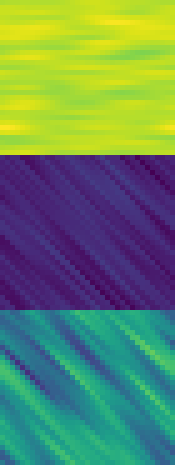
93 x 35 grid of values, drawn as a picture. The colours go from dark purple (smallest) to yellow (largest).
It is made of 3 by 1 panels. Panel 1,1: very high, streaked across, faint in contrast. Panel 2,1: very low, slanting down to the right, faint in contrast. Panel 3,1: middling, slanting down to the right, strong in contrast.
